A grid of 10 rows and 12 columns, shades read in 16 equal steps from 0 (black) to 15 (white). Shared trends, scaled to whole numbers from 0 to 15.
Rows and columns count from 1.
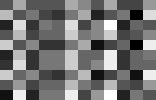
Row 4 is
5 11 4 6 6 12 7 8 12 4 5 8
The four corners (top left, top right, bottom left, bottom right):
5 9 1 5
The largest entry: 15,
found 2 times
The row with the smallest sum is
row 5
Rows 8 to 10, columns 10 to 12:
7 1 14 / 5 4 9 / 2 7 5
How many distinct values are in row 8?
9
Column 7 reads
8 10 4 7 10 6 6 11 7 4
